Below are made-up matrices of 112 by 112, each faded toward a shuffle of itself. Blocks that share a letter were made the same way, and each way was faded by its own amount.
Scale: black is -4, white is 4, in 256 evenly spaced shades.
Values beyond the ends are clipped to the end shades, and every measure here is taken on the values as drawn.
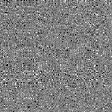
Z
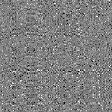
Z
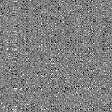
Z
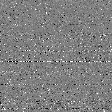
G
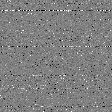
G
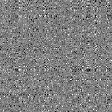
Z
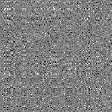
Z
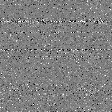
G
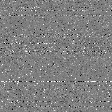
G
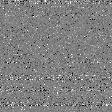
G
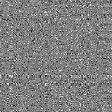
Z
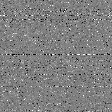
G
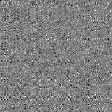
Z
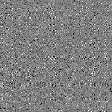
Z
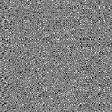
Z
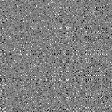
Z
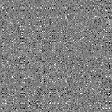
Z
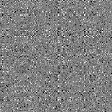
Z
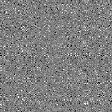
Z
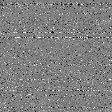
G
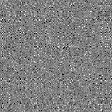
Z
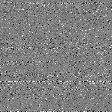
G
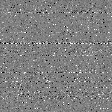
G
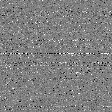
G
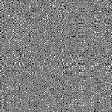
Z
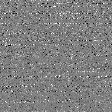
G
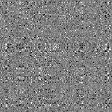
Z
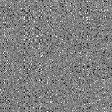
Z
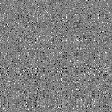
Z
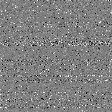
G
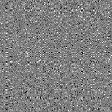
Z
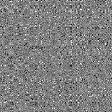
Z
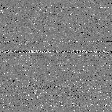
G
